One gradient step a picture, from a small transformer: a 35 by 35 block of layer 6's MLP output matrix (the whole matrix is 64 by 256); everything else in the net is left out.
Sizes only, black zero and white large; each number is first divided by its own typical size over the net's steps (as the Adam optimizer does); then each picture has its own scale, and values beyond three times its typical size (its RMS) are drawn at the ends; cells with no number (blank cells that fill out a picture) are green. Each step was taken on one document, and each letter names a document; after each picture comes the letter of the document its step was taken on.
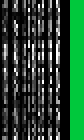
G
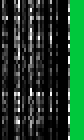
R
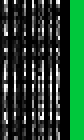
G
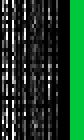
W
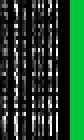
G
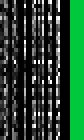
G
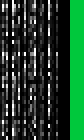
W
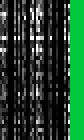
R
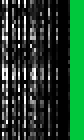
W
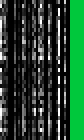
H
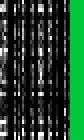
R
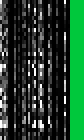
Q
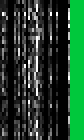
R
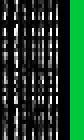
G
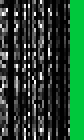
Q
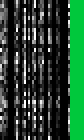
Q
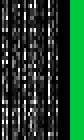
W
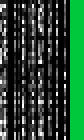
H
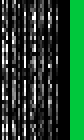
W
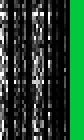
Q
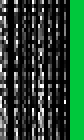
H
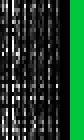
W
